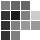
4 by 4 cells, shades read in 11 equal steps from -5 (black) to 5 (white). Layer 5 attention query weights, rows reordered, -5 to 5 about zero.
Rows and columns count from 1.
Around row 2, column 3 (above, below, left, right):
-1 1 -4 3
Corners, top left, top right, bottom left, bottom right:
0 5 -3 5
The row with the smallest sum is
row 2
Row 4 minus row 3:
0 0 4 4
